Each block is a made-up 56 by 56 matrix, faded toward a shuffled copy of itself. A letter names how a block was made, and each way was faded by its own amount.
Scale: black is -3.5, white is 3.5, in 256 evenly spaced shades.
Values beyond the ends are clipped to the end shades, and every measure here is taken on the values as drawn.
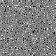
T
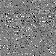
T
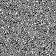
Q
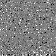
T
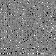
T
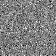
Q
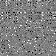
T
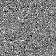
Q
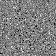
Q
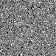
Q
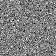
Q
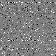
T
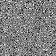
Q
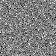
Q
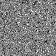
Q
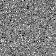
Q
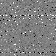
T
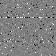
T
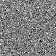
Q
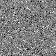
Q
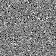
Q
